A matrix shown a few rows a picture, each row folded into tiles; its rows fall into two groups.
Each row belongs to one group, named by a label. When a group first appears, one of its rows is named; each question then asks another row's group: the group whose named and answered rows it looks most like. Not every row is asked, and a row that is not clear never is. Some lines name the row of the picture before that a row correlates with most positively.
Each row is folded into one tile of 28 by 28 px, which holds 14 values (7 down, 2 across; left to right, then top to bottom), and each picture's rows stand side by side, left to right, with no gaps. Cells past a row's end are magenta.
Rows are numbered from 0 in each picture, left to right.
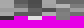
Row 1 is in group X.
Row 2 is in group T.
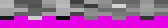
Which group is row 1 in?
X
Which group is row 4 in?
T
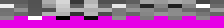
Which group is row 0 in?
T
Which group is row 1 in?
X
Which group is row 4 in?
T
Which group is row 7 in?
T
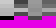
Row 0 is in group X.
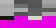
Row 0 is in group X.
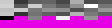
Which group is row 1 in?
T
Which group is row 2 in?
X
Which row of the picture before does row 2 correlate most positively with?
1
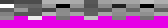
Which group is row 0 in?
T
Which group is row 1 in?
X
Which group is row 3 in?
X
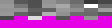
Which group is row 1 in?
X
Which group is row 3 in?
T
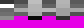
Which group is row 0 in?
T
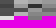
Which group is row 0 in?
X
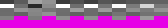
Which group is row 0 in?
T
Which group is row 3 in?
T
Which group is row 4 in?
T
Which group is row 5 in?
T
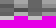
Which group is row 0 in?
X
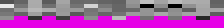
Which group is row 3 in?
T
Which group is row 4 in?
X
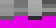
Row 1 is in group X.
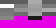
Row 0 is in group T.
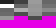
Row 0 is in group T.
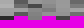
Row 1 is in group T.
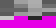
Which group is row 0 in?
X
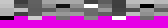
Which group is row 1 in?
X
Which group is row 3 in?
T
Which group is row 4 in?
X
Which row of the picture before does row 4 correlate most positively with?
0
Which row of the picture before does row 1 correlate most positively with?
0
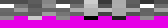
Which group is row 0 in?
T
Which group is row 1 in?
X
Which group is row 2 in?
T
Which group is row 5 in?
T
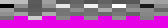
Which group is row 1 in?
X
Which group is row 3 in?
T
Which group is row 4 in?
T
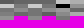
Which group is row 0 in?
T
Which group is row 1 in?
T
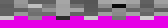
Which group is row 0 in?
X
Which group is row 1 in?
T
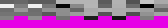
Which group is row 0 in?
T
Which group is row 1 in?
T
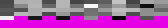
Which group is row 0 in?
X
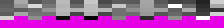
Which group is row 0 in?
X
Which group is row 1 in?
T
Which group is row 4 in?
T
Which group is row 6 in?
T
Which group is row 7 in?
X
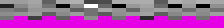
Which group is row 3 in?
T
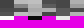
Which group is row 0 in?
X
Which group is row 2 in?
X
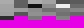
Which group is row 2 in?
T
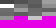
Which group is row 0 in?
T
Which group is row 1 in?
X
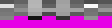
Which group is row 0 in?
T
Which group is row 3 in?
T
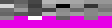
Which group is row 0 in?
T
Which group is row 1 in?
X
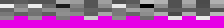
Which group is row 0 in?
T
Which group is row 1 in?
T
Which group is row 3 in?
X
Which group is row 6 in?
X
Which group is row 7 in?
X
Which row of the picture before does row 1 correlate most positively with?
0
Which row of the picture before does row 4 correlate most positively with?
0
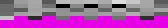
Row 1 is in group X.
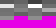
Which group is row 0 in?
T
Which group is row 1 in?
T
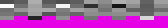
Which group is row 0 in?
T
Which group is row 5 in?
X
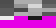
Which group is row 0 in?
X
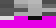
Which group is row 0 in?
X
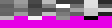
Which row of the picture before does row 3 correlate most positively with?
1
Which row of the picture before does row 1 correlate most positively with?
0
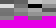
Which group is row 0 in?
T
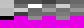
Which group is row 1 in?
T
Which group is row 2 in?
T
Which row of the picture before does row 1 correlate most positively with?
0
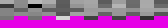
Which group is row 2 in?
X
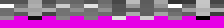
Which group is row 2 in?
T
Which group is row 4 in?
X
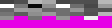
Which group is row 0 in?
T
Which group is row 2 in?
T
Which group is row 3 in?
X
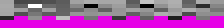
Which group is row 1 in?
T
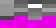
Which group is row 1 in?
T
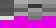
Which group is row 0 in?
X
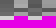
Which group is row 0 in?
X
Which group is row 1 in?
X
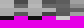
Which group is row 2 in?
X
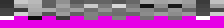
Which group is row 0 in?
X
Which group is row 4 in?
T
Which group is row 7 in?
X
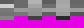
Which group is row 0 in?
T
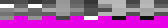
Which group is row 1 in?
T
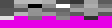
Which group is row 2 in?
T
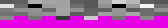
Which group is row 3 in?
X
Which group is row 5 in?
T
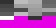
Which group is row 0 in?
X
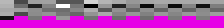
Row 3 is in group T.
